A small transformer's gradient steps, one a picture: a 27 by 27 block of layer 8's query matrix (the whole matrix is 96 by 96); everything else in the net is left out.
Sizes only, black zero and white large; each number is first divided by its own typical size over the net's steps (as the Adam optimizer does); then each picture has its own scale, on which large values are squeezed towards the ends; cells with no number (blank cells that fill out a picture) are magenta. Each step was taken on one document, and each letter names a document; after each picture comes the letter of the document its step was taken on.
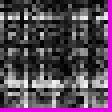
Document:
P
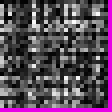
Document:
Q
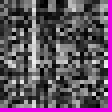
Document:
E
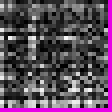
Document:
Q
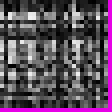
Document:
Q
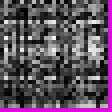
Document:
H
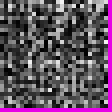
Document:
E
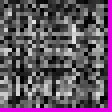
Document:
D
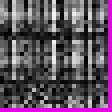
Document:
E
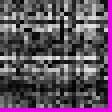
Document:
H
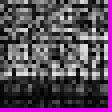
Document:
P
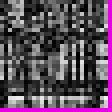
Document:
E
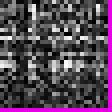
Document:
Q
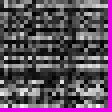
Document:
H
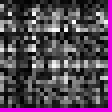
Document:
Q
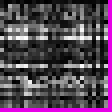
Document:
P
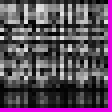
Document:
P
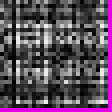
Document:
D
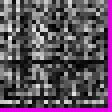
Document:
D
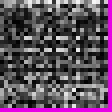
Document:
H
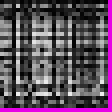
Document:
D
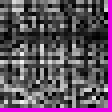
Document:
E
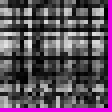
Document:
D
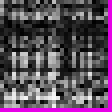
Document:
E
